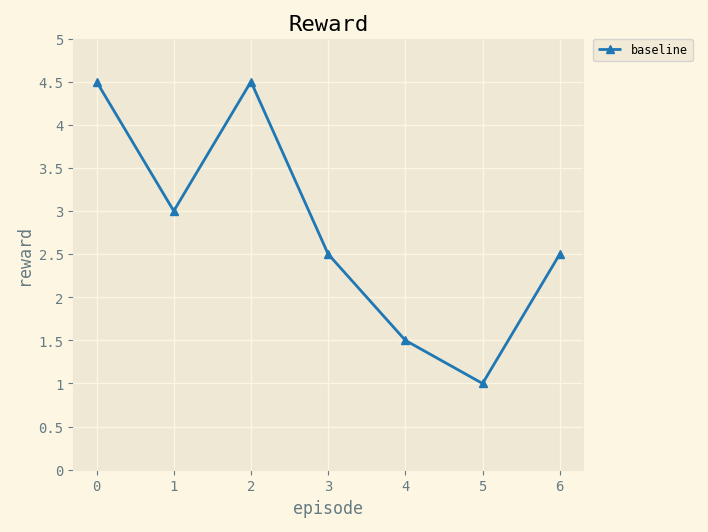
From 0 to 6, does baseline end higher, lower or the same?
lower
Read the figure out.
Title: Reward
x-axis: episode, ticks 0 1 2 3 4 5 6
y-axis: reward, ticks 0 0.5 1 1.5 2 2.5 3 3.5 4 4.5 5
Legend: baseline
Values:
baseline: 4.5 3 4.5 2.5 1.5 1 2.5
